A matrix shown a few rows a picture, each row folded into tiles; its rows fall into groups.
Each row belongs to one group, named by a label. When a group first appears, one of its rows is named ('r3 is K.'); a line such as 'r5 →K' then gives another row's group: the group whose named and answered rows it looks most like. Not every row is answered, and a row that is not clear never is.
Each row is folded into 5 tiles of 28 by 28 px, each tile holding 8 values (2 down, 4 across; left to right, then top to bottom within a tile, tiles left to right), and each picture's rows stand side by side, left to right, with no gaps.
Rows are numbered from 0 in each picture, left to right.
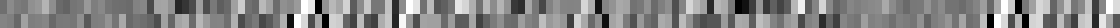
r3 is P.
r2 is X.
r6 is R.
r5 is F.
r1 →F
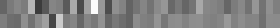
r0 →F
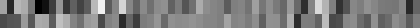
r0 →F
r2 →R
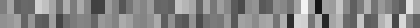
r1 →P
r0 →P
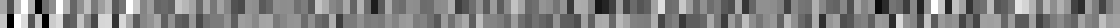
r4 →F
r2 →P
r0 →X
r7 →P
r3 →F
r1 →P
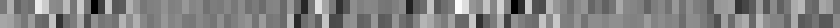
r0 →P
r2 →R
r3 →P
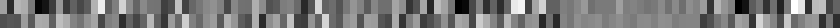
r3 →F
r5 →F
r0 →F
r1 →R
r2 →R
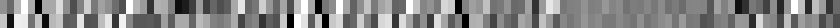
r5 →F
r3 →X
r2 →X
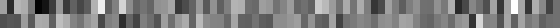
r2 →P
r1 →F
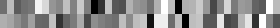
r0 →P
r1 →X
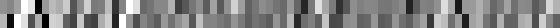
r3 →X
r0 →X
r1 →F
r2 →R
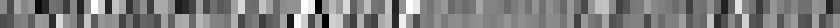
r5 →R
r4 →R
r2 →X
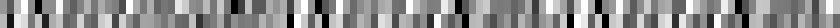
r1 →P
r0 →X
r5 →X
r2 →X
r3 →X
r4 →X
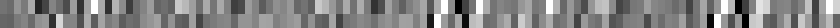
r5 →X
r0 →F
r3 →X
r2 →P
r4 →R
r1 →P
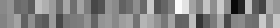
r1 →P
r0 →P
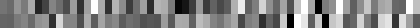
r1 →F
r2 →X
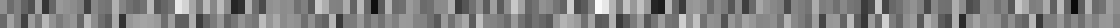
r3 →F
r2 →P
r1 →P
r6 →R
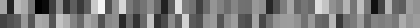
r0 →F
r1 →R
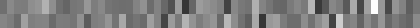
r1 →R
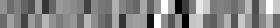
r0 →R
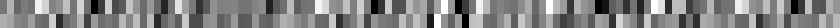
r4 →F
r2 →P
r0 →P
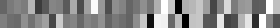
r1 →X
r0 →F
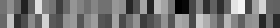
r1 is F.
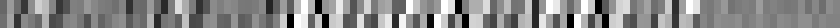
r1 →R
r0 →R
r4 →X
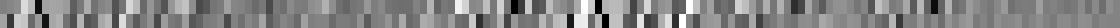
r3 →P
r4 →X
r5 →P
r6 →P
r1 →R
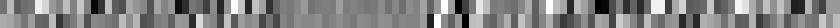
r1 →F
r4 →F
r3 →X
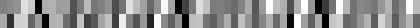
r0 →X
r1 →X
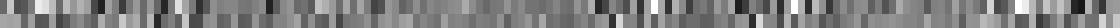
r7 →P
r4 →F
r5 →F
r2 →P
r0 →P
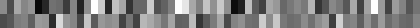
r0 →F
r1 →P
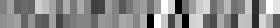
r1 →X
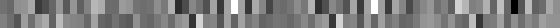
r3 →P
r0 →F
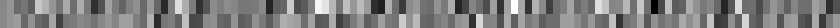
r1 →R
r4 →P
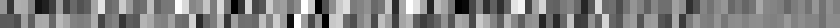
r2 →X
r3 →F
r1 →P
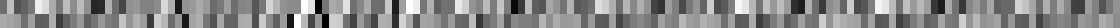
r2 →X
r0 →P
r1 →X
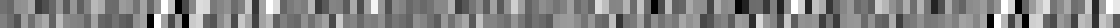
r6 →P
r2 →F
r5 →F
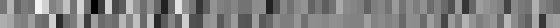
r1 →R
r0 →P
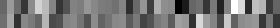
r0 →R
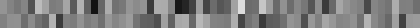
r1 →F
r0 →P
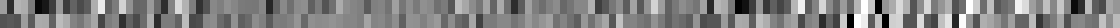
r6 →X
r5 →F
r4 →F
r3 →P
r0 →F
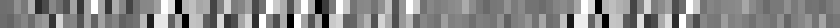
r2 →X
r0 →F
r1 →X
